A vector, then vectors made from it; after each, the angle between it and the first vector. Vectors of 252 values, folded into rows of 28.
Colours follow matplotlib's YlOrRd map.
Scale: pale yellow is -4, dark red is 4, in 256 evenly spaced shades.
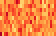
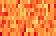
partly aligned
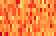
nearly parallel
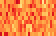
nearly parallel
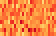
orthogonal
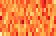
partly opposed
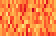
partly opposed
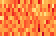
partly aligned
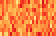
nearly opposite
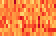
orthogonal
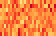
partly aligned
